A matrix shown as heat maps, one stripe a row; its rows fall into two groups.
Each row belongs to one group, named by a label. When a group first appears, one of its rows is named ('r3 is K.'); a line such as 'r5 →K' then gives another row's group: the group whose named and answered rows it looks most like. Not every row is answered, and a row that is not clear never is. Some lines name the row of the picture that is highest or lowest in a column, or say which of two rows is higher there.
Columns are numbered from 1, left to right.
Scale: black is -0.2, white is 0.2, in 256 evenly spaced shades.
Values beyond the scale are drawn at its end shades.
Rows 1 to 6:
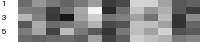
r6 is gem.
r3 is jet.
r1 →gem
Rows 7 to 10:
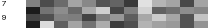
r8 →gem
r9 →gem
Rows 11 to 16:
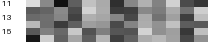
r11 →jet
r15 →gem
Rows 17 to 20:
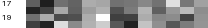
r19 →jet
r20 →gem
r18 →gem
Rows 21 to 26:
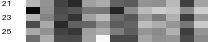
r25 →jet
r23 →jet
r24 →gem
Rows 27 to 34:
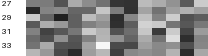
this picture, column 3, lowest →29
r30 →gem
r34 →jet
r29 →jet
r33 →jet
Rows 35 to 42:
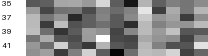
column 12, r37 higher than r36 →No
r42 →jet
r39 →jet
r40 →jet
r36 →gem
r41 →gem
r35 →gem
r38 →gem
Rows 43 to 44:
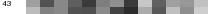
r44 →gem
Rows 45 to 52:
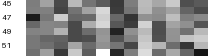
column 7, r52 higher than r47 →No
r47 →gem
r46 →jet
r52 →jet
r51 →gem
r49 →gem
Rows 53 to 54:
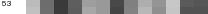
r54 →jet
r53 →jet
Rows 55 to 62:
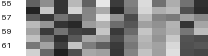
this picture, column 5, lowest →59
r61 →jet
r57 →gem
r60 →jet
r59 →gem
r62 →jet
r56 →jet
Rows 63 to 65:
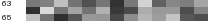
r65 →jet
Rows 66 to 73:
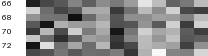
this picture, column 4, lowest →68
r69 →gem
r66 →gem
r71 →jet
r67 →jet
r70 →jet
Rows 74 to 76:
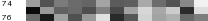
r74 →gem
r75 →gem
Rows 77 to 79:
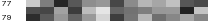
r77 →jet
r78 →gem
